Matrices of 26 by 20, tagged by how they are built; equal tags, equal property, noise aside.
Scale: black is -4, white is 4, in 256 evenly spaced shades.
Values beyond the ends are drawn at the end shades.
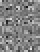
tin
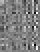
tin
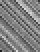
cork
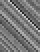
cork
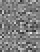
tin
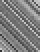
cork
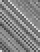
cork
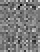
tin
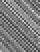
cork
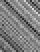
cork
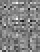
tin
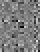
tin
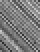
cork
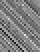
cork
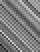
cork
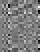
tin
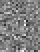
tin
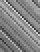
cork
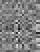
tin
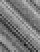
cork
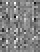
tin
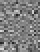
tin
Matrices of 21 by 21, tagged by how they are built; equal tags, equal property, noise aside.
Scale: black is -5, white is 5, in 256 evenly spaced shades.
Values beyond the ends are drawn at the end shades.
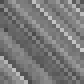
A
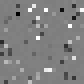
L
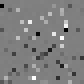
L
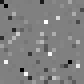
L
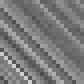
A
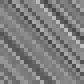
A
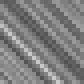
A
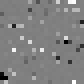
L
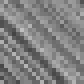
A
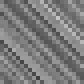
A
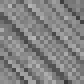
A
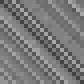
A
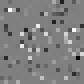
L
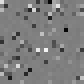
L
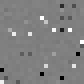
L
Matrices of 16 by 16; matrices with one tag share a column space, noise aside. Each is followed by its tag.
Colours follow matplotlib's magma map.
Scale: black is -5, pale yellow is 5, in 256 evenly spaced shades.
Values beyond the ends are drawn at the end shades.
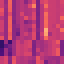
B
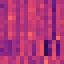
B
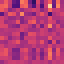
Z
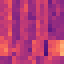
B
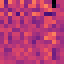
Z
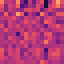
Z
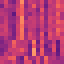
B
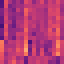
B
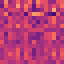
Z
